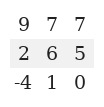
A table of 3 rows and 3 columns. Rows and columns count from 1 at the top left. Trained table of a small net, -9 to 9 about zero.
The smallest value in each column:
-4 1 0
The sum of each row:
23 13 -3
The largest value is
9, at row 1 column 1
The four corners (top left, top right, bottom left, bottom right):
9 7 -4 0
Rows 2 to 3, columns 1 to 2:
2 6 | -4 1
